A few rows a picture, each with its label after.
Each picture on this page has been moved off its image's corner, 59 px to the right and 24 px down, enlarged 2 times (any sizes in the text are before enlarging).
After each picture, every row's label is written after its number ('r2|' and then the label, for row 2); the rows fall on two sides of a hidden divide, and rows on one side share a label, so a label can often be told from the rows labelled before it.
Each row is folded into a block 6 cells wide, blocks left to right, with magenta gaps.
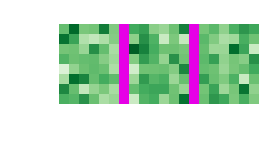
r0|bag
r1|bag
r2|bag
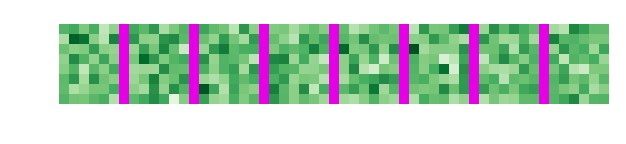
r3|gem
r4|bag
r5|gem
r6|gem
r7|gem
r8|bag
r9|bag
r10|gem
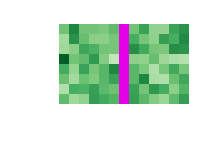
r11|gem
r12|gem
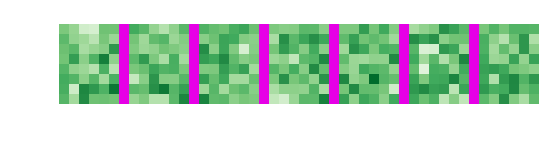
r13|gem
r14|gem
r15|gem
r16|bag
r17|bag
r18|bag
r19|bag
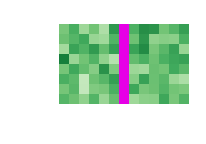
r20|gem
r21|bag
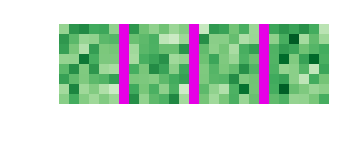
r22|bag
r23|gem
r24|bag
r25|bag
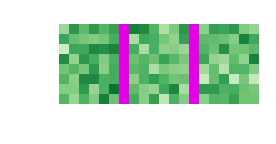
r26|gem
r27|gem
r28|bag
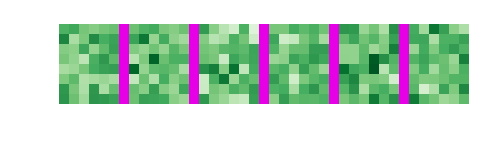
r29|gem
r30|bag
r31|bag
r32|bag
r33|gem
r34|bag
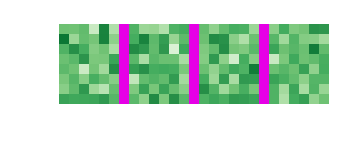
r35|bag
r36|gem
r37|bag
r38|bag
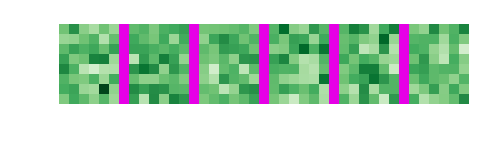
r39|gem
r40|gem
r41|bag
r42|gem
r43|bag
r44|bag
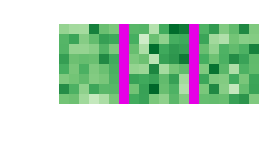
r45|bag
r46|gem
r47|gem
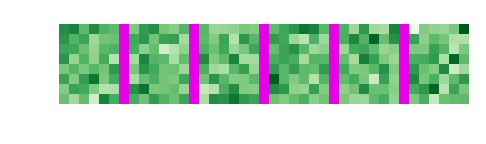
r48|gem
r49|bag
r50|gem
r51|bag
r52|gem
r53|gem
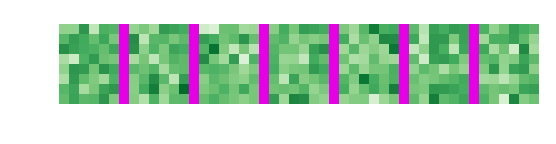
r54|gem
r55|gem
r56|bag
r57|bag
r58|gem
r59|gem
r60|bag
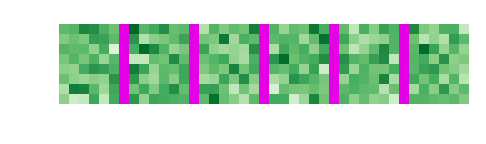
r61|bag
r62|gem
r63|bag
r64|gem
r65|gem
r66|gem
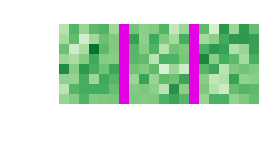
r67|bag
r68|gem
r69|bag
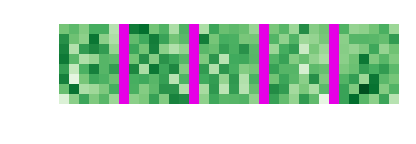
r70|bag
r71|gem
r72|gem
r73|gem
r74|gem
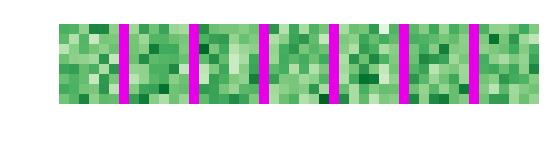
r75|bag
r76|gem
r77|bag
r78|bag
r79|gem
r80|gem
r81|bag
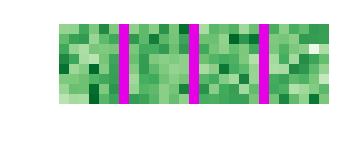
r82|bag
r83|gem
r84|gem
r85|gem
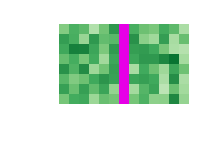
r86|gem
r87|gem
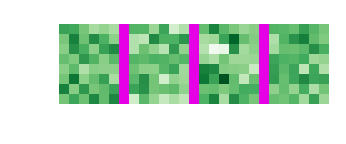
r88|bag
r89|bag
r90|gem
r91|gem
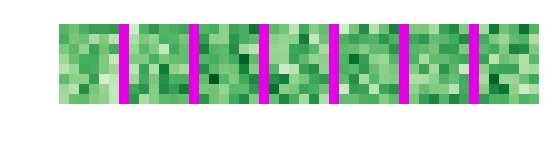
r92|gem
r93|bag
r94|gem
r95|gem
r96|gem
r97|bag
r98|bag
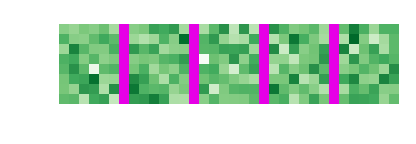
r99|gem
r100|bag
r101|bag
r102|bag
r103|bag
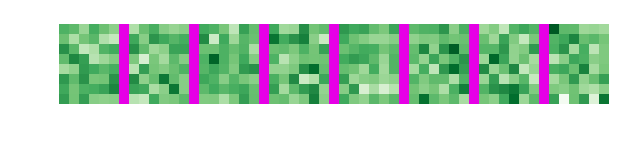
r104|bag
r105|bag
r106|gem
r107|gem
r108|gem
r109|bag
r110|gem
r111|bag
